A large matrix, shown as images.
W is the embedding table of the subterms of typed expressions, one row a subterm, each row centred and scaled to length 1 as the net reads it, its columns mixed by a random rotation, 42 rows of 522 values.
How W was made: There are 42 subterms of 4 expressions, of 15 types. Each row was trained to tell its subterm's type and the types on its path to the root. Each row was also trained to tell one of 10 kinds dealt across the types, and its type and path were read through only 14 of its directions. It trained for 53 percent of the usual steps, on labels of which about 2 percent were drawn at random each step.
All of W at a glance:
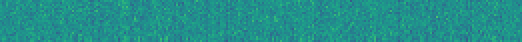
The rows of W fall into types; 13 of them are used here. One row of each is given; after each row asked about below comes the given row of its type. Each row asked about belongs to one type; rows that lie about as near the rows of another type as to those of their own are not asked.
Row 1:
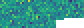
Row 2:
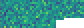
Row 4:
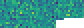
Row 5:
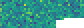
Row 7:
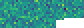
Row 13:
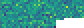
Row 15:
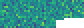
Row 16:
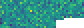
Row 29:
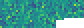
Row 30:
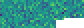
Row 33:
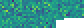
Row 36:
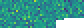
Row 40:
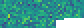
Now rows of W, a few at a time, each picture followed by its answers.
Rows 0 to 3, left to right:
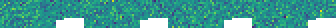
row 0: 30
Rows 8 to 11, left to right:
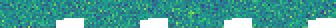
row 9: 36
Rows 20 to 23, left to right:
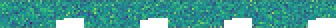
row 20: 1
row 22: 30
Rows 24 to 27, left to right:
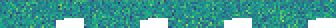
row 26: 15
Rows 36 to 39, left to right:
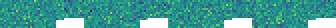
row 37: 2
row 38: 36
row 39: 29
